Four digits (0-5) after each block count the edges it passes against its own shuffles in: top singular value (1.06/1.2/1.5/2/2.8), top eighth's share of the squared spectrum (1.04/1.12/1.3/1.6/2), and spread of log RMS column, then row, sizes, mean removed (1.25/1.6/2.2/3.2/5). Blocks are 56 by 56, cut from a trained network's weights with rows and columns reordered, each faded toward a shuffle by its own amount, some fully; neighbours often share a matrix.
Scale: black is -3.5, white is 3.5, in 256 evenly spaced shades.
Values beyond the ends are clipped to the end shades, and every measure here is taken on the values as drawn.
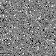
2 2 1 1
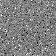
0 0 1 0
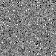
2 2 1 1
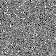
0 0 0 0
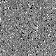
2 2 1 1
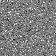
0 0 0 0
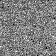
0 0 0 0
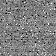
1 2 1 0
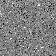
0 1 0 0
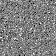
1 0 0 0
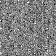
2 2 0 1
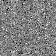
1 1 0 0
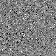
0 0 0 0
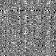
3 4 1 2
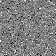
0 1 0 0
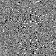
3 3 2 2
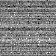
4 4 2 2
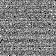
3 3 1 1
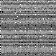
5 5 2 2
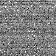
3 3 1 1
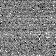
2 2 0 0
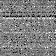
4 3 1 2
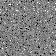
0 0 0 0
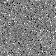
0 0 0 0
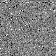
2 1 0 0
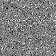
2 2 0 1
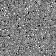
0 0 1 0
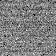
2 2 0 0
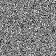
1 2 0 0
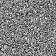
1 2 0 0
